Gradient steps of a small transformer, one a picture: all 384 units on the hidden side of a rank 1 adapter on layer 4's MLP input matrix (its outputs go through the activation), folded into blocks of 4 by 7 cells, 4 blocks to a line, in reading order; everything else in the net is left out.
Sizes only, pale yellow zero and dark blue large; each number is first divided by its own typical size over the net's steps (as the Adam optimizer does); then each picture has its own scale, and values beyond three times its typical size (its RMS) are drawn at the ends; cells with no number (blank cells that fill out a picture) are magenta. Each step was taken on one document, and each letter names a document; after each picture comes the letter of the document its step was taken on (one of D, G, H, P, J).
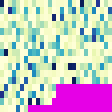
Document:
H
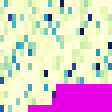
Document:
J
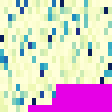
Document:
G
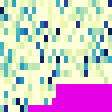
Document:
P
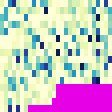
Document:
H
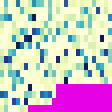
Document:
P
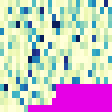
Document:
H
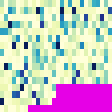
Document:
H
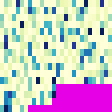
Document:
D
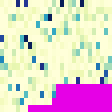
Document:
G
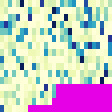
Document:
D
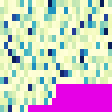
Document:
D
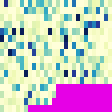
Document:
D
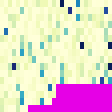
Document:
G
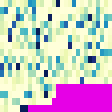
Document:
P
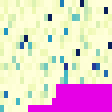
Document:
J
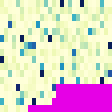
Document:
G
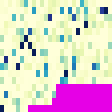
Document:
J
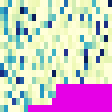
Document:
P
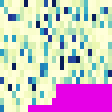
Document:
G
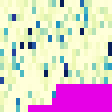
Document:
J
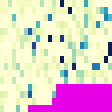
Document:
J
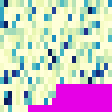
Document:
D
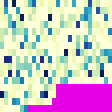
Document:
P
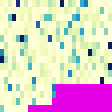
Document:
G
